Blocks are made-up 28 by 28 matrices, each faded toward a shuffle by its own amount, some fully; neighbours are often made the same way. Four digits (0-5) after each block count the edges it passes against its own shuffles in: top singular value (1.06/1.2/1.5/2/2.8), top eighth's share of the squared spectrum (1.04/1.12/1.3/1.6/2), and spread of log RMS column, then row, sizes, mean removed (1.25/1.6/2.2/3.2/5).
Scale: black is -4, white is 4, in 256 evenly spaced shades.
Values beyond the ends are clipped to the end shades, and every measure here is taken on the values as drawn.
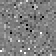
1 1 0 0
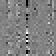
4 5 2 0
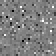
0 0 0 0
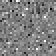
1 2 0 0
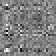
4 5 2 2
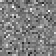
1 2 0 0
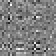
3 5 2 2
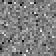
1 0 0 0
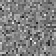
1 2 0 0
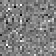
3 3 1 1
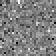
0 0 0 0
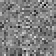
2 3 0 1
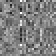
4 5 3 2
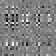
4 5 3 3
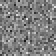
0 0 0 1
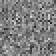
2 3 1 0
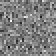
2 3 0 1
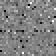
1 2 0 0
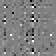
4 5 2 1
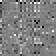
4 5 2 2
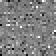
2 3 1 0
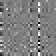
4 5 2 2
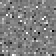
1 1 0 0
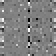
4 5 2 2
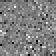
0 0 0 0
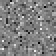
0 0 0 0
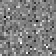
0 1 0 0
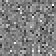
0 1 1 0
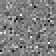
1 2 0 1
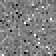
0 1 0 0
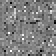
0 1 0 0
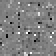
2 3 1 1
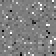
0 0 0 0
